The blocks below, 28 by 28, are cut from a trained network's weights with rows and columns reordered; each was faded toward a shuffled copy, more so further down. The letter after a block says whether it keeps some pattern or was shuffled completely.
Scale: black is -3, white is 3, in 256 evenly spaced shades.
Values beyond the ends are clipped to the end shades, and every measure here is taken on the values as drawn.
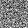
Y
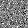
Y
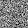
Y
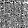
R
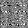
R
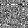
R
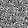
Y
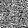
Y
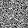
Y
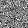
Y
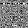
R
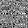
R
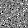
Y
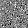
Y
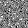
Y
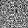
R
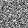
Y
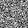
Y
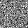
Y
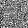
Y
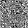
R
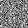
Y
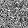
Y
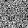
R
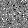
Y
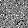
Y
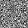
R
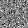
Y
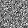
Y
